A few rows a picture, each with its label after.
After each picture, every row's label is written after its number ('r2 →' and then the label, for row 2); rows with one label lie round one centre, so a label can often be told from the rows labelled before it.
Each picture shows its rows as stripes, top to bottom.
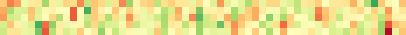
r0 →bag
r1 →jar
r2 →jar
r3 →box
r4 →box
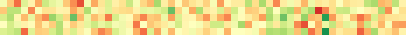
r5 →bag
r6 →jar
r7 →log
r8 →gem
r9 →log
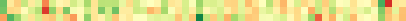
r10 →box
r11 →box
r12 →jar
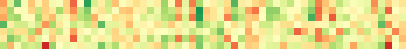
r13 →jar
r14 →jar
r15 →jar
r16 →box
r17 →gem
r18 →jar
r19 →box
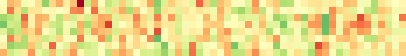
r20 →bag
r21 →bag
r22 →log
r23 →log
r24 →log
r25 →bag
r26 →jar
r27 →jar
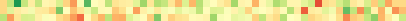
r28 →jar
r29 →gem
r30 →bag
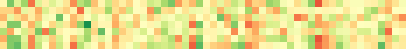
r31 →jar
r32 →bag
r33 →gem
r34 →jar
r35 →box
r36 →jar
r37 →jar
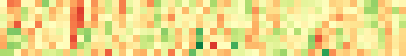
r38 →bag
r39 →bag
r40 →bag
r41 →bag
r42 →jar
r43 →jar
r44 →jar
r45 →log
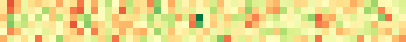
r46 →bag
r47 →bag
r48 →jar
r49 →jar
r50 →bag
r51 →gem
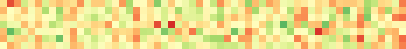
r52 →bag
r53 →gem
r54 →gem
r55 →log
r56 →jar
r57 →gem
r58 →gem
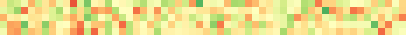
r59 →jar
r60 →log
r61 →gem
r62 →bag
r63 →bag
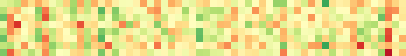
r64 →log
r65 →box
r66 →box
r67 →bag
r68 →box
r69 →box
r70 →log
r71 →box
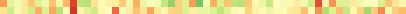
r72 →jar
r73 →gem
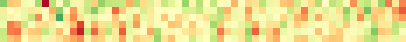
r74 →box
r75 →gem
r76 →gem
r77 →bag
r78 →bag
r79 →bag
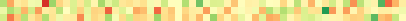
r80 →box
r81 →log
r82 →bag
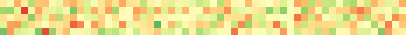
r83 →gem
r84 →log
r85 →gem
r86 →bag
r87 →box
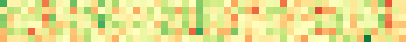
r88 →box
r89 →jar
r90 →box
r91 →box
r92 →jar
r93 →gem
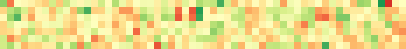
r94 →box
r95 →jar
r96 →jar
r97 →gem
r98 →gem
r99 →bag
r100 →log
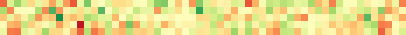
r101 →jar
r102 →box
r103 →gem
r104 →bag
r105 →bag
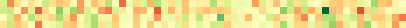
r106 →bag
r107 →log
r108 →gem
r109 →gem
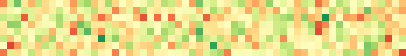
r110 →jar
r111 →gem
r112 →log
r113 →jar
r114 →jar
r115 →box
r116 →bag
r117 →gem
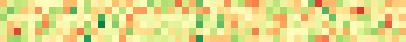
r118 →jar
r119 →log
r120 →box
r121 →box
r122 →bag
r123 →jar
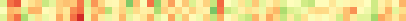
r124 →bag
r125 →bag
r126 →bag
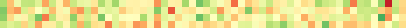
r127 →box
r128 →bag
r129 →box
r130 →log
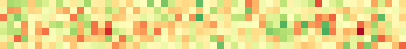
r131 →jar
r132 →bag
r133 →jar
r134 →log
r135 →log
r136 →bag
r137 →gem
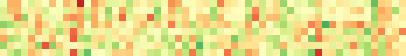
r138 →bag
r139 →bag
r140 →bag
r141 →log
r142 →gem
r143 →jar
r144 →box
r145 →jar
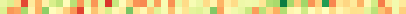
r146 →log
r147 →bag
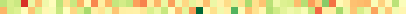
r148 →log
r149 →jar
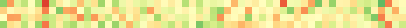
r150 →box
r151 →gem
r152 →bag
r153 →box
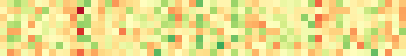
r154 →jar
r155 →bag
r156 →jar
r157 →jar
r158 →bag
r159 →jar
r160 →gem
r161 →bag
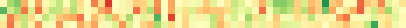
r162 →log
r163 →log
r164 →bag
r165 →bag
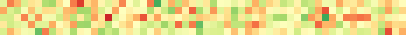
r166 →bag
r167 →jar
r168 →log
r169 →jar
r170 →box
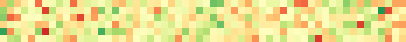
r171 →gem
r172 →box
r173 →bag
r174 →gem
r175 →box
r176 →jar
